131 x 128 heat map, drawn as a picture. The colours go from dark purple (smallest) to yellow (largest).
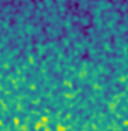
There are no regular stripes. The field is mottled with small blotches. Values rise toward the bottom. No lone cell stands out from its neighbours.
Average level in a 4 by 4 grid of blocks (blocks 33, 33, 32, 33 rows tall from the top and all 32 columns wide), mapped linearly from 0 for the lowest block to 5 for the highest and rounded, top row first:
1101 | 2222 | 4343 | 5545
